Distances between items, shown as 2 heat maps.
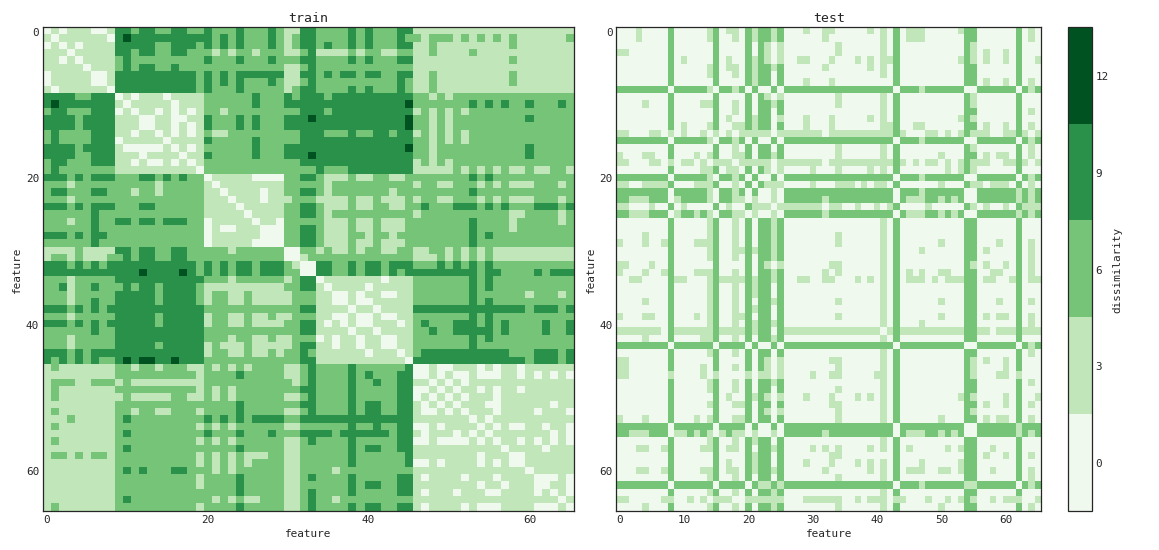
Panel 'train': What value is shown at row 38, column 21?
6
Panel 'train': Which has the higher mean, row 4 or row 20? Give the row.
20
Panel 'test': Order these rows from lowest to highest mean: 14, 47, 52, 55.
52, 47, 14, 55
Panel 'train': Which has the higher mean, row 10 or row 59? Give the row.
10
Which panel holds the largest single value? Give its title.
train
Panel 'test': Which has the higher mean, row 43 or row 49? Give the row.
43
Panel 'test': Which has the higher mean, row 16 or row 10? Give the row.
10
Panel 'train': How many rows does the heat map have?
66
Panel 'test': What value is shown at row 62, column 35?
6
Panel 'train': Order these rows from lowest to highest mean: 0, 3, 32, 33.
3, 0, 32, 33
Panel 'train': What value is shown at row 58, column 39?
6
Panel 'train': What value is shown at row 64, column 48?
3
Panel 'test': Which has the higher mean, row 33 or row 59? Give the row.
33
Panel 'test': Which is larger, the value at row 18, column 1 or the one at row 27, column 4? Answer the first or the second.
the first
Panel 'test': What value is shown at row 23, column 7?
6
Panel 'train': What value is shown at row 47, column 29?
6
